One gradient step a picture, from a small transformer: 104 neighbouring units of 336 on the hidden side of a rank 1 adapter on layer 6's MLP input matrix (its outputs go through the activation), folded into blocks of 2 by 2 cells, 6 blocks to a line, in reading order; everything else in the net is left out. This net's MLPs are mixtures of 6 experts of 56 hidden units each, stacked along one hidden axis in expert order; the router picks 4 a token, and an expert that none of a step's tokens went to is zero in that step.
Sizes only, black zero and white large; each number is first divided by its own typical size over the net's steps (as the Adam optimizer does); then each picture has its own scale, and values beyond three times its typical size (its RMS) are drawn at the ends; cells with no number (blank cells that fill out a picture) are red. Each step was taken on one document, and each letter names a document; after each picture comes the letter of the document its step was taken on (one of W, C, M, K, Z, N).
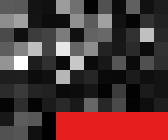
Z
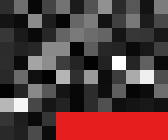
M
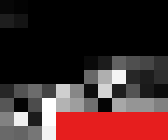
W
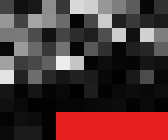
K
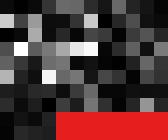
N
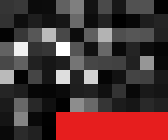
Z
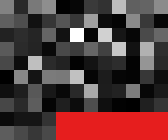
N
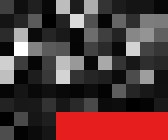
Z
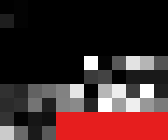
W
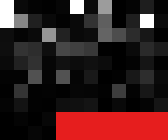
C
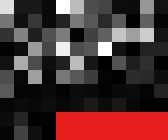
Z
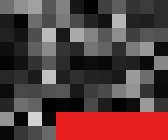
M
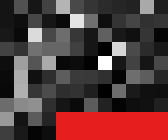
M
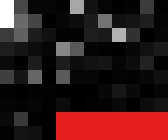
C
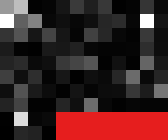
C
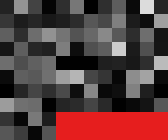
M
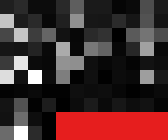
Z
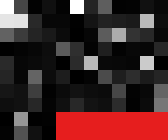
C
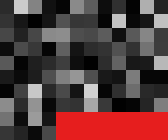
M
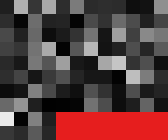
M
